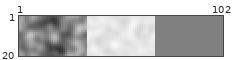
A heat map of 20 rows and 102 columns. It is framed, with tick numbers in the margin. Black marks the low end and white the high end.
It is made of 1 by 3 panels. Panel 1,1: middling, blotchy, strong in contrast. Panel 1,2: very high, blotchy, faint in contrast. Panel 1,3: middling, flat.
